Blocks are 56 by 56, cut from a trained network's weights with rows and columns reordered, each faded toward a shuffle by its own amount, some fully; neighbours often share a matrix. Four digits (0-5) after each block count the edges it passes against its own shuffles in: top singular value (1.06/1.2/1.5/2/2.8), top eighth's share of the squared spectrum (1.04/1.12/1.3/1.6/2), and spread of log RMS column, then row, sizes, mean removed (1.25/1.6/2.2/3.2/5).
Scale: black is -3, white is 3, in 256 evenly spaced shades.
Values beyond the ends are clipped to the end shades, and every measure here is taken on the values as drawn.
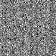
2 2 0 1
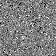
0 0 0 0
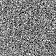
1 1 0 0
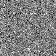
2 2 0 0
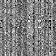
4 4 2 2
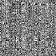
3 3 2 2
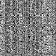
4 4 2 2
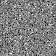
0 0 0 0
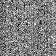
2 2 0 0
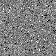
0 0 0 0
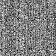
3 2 0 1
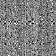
3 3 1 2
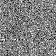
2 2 0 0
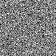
0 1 0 0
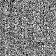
2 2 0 1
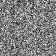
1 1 0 0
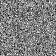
0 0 0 0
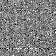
2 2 0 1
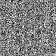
2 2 1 0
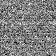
2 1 0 0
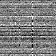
5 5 2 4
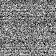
2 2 0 0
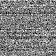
3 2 0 1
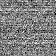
3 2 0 1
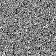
0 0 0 0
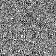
3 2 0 0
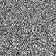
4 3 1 1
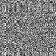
4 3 2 0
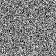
2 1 0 0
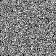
1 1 0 0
